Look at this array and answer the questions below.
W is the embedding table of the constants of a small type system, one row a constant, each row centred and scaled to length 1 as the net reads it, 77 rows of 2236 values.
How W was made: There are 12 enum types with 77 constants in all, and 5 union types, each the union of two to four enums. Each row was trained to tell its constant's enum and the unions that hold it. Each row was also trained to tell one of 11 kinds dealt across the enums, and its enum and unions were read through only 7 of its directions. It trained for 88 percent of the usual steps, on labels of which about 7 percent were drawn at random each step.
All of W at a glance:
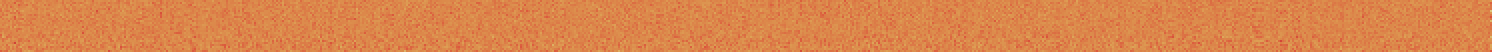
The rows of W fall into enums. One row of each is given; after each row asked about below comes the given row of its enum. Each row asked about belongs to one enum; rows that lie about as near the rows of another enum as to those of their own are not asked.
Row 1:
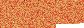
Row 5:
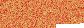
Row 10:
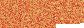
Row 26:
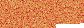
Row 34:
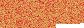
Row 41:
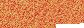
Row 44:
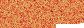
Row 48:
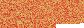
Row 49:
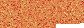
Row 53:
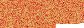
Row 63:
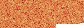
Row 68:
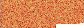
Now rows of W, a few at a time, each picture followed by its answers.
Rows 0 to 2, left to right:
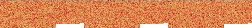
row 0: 48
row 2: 68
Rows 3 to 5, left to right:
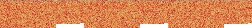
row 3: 48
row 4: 10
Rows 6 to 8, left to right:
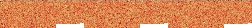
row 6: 68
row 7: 53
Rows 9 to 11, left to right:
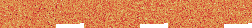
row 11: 5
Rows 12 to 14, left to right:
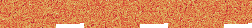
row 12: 26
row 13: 10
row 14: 41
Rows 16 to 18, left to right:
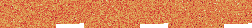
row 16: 41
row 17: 53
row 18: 68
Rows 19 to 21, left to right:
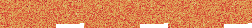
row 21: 26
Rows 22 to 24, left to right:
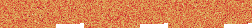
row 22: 34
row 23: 1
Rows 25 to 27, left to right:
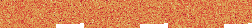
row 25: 34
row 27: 68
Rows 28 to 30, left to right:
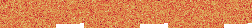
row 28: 5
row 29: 49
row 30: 53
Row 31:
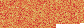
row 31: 34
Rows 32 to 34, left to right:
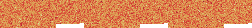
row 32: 41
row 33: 1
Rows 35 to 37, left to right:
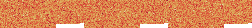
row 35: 53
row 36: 34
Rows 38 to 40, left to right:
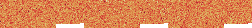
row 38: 1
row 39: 53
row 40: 10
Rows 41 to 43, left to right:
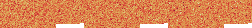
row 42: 10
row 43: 68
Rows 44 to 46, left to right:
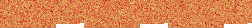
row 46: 49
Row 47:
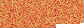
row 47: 41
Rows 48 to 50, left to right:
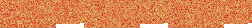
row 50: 48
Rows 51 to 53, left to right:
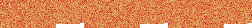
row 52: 41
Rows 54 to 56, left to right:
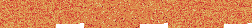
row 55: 63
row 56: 10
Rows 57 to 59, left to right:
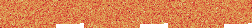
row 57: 48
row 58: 1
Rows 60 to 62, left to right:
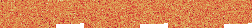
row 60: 68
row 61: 1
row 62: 1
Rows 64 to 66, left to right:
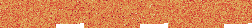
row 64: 5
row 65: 26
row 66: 26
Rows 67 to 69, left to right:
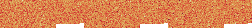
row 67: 26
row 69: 26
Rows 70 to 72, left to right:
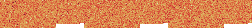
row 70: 49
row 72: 34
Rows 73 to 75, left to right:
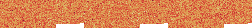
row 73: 44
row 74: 63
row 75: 48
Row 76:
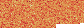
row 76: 41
